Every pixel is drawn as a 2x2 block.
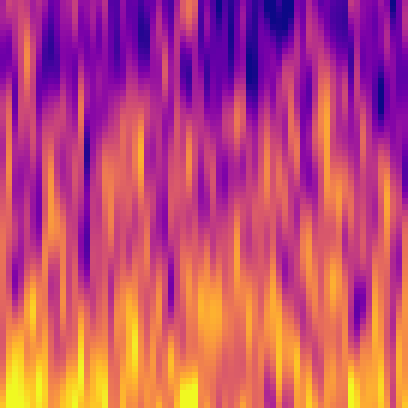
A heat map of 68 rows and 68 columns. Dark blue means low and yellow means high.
Ninth with the highest average: bottom left. Grain: streaks running down. Histogram: bell-shaped. Slope: up to the bottom.
